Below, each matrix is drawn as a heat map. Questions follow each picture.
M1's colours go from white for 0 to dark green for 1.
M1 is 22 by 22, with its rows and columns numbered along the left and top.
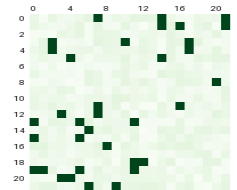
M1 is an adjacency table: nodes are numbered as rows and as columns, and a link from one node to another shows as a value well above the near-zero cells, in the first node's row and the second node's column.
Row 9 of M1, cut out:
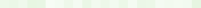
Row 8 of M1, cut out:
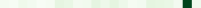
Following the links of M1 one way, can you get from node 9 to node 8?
no
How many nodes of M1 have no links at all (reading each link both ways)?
0
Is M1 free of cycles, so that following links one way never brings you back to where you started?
yes
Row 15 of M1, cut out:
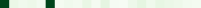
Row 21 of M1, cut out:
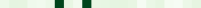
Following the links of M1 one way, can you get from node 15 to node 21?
yes
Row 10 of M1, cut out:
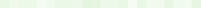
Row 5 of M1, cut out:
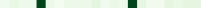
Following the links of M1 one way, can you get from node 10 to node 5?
no
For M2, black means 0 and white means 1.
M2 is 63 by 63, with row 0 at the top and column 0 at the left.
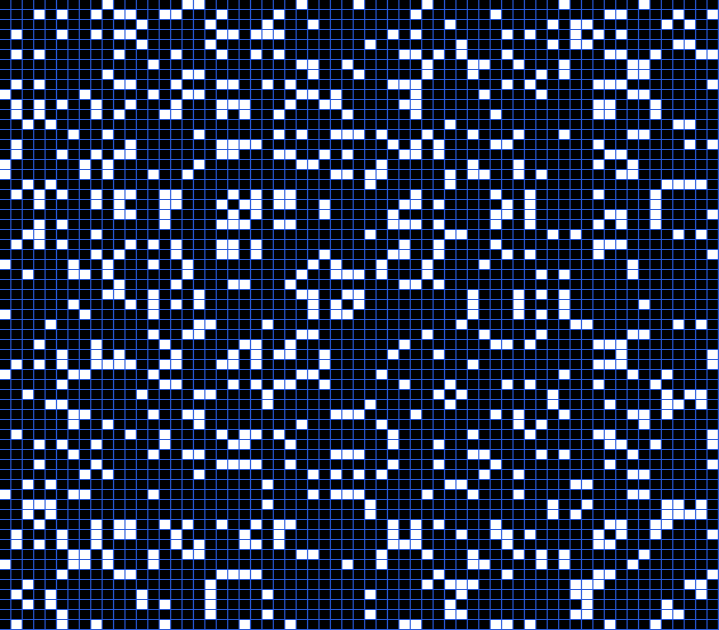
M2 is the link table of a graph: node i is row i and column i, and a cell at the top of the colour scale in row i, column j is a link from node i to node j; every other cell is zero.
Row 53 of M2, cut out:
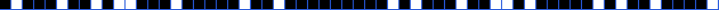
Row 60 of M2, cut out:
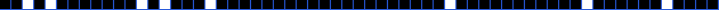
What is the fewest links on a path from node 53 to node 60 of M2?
3
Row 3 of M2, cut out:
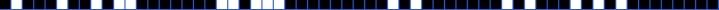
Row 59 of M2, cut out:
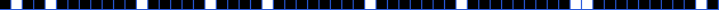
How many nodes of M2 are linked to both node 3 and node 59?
3
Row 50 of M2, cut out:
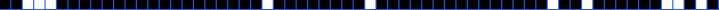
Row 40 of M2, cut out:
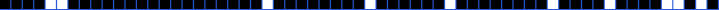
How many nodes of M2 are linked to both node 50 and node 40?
7
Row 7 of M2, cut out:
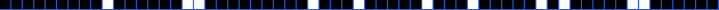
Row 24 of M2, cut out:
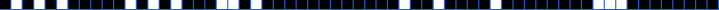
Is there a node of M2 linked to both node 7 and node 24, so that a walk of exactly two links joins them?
no
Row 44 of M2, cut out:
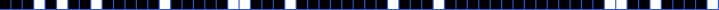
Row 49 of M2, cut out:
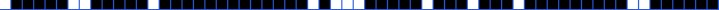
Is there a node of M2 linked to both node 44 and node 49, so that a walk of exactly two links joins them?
no
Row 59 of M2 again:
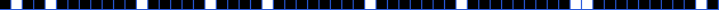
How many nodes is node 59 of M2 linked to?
10
